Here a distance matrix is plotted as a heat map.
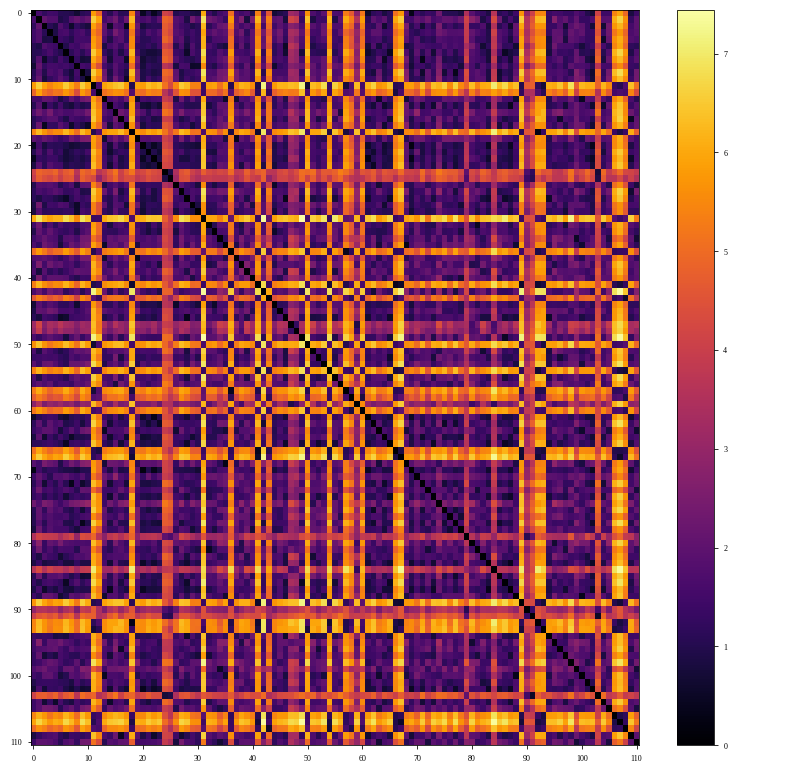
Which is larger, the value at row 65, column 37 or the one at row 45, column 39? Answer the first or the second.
the second
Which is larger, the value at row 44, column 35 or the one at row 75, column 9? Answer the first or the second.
the first
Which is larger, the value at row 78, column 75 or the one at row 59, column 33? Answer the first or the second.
the second
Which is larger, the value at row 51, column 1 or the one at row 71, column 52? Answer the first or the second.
the second
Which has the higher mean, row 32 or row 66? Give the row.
66
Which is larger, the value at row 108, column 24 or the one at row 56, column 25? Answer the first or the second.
the second
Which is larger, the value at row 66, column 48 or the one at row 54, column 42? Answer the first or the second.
the second
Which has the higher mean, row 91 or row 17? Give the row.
91
